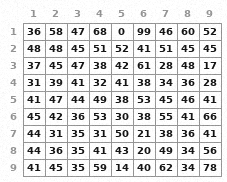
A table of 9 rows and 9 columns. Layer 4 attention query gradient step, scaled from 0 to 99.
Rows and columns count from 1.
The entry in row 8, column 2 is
36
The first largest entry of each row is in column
6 5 6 3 6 9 5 9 9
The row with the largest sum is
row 1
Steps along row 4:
up up down up down down up down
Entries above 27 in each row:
8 9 8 9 9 9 8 8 8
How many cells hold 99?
1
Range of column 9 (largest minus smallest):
61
